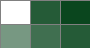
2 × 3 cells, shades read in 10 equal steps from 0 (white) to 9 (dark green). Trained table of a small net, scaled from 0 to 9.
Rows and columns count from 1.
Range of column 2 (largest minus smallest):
1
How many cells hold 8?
2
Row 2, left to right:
5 7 8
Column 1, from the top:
0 5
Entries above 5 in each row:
2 2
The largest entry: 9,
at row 1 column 3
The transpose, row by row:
0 5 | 8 7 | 9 8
